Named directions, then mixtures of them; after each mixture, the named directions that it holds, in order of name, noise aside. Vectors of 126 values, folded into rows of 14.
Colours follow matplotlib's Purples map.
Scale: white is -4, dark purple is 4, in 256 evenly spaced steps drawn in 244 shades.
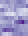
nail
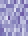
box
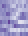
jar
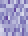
box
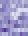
jar, nail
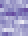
nail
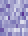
box, jar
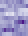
nail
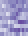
jar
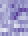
jar, nail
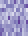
box, nail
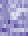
jar, nail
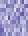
box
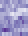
jar, nail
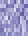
box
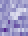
jar, nail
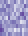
box, jar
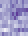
jar, nail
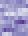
nail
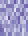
box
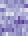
box, nail
